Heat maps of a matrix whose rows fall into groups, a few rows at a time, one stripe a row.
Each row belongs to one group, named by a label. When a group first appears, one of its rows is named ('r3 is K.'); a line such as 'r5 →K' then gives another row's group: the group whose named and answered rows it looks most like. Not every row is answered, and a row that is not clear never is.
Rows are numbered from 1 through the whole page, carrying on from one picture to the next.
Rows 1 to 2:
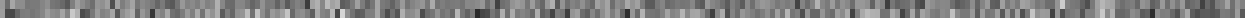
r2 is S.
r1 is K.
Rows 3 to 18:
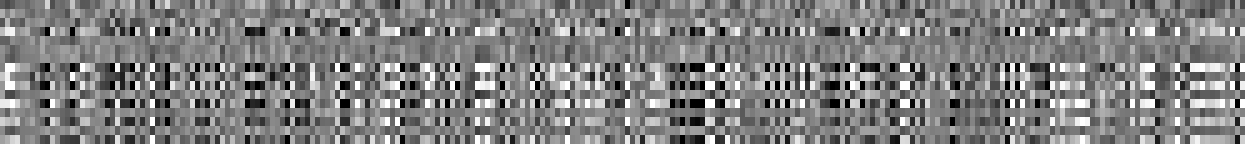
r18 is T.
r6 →T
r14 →T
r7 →K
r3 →S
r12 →T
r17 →S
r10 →T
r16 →T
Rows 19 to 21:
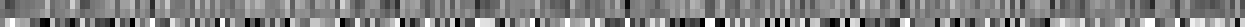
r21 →T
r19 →S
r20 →S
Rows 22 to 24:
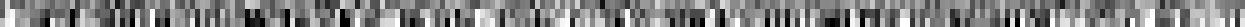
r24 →T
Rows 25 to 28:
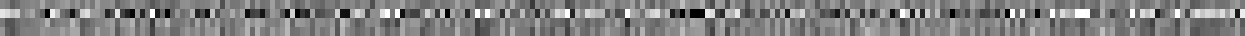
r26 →T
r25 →S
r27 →S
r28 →S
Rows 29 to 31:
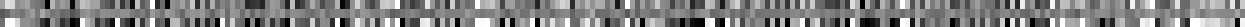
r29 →T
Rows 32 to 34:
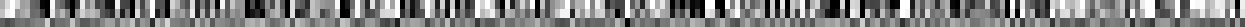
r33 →T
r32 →T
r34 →S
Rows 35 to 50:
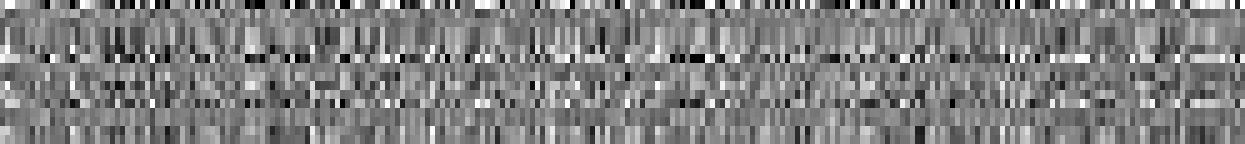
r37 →K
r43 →S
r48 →S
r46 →T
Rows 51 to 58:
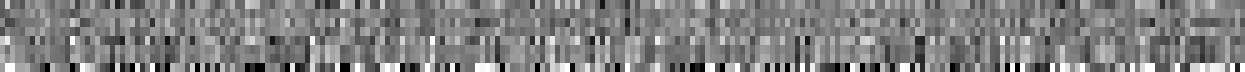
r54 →K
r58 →T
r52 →K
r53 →S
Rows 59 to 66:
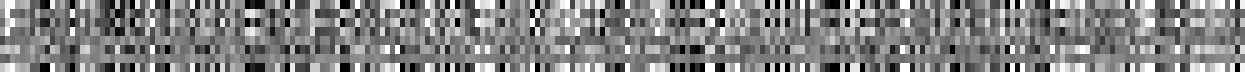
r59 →T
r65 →K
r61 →T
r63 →S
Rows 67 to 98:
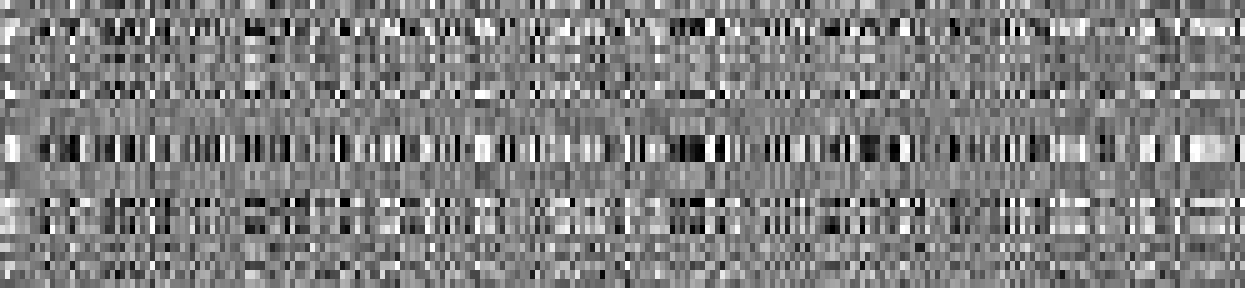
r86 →S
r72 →S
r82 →T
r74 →K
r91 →T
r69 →T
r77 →T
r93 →S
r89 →T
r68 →S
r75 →S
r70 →T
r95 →S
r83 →T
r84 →T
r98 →S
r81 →S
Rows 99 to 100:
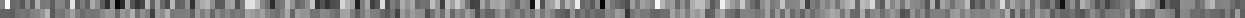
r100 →S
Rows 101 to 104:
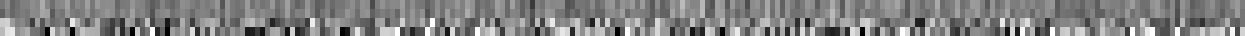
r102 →S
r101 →S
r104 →T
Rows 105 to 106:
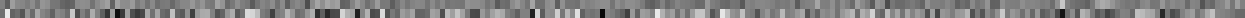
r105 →K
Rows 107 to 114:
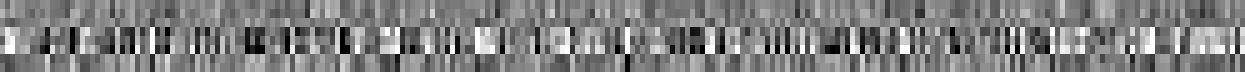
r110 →T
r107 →K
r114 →S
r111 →T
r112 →T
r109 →S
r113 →S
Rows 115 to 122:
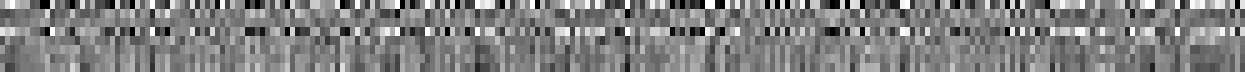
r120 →S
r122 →S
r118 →T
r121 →S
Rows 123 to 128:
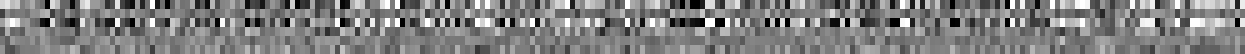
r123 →T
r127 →K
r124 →S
